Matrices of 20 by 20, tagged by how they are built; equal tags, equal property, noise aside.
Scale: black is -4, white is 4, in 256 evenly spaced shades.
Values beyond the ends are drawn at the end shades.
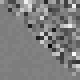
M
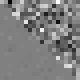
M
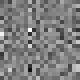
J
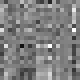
J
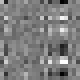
J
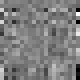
J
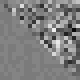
M
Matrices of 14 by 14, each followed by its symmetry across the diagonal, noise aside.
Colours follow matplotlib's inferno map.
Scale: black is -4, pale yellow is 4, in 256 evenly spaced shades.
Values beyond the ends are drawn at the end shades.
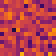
neither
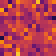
antisymmetric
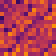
symmetric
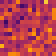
symmetric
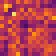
symmetric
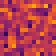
antisymmetric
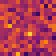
neither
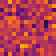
antisymmetric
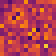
symmetric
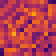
symmetric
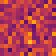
neither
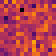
neither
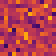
antisymmetric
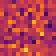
antisymmetric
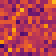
neither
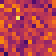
neither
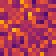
symmetric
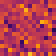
antisymmetric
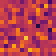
antisymmetric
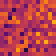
neither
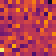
antisymmetric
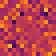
symmetric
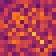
symmetric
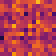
antisymmetric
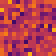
symmetric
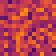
neither
